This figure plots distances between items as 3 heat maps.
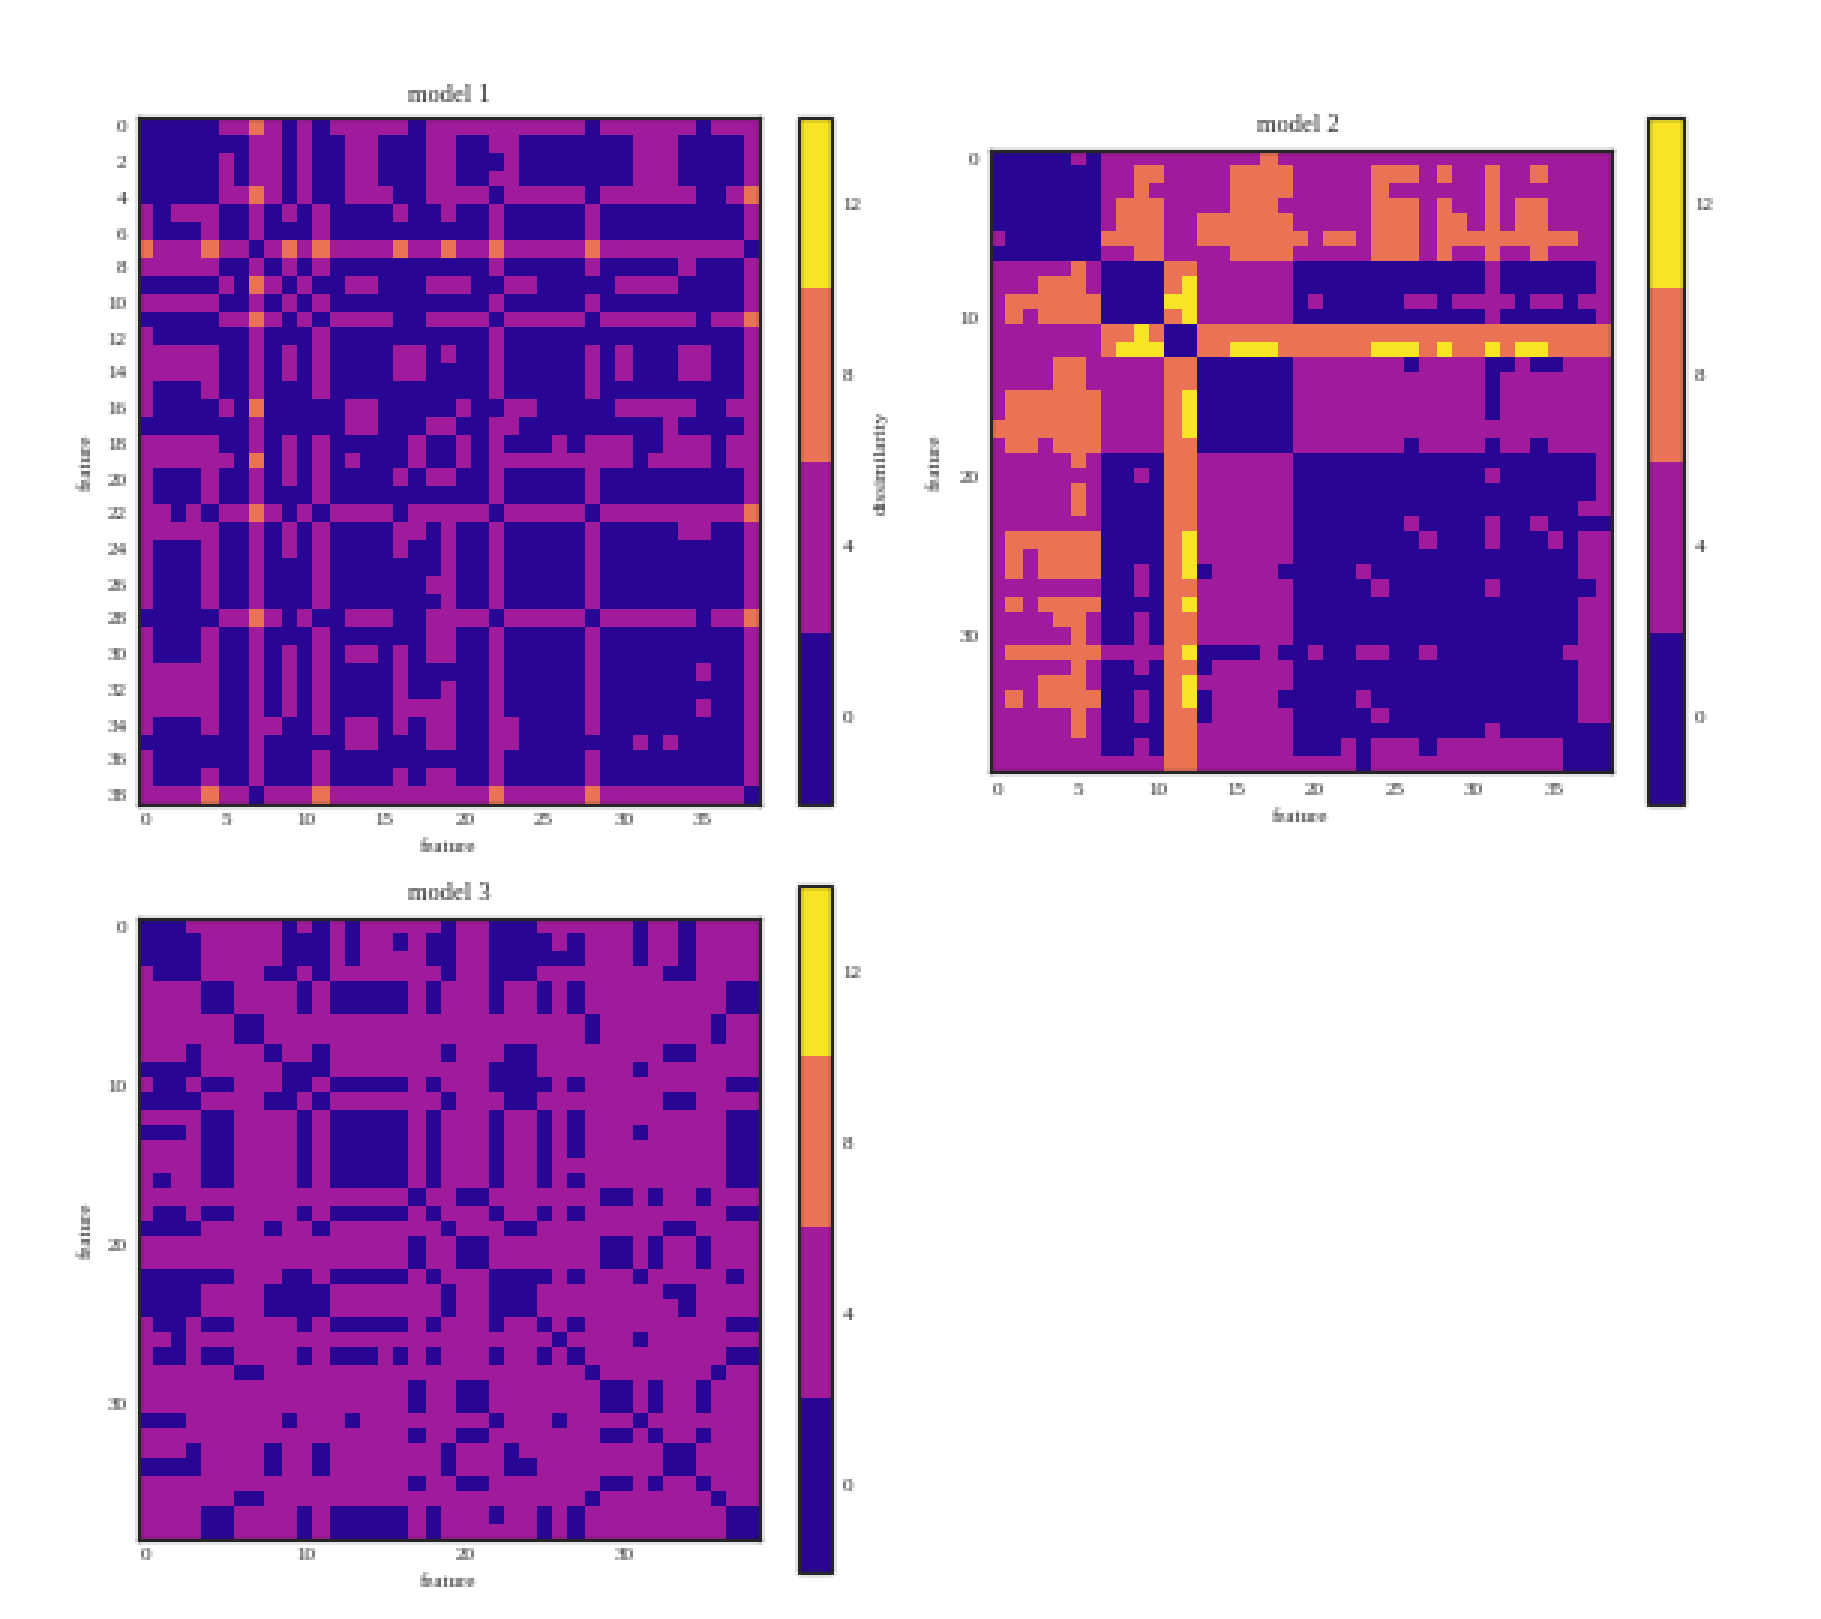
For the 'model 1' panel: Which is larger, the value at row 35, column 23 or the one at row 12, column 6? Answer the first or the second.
the first
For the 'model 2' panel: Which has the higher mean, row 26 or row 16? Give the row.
16
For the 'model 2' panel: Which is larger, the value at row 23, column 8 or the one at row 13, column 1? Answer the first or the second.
the second
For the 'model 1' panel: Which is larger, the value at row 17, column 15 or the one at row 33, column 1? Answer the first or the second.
the second
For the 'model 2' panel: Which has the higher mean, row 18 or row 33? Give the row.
18
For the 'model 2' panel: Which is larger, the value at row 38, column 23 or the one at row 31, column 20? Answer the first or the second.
the second
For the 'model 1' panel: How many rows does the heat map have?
39
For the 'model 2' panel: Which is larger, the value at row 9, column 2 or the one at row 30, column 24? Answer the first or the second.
the first
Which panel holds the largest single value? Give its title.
model 2
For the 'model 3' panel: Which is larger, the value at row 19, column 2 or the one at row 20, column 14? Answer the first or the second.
the second
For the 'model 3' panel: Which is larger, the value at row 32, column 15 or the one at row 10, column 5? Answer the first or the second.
the first
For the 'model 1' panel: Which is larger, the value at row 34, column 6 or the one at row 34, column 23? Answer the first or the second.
the second
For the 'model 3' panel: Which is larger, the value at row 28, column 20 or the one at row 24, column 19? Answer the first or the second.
the first
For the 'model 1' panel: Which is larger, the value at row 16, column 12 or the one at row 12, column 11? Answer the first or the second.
the second
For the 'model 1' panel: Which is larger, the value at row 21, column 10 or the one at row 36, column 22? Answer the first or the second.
the second
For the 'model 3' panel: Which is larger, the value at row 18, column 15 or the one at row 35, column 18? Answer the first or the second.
the second
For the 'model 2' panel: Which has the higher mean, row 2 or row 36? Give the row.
2
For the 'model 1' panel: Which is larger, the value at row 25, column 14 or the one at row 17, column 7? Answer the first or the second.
the second
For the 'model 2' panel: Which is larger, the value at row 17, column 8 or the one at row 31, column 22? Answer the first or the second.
the first
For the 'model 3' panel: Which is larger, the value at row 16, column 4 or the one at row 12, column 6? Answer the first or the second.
the second
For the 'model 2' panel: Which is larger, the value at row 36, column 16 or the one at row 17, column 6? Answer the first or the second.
the second
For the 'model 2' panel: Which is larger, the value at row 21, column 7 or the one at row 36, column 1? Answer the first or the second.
the second
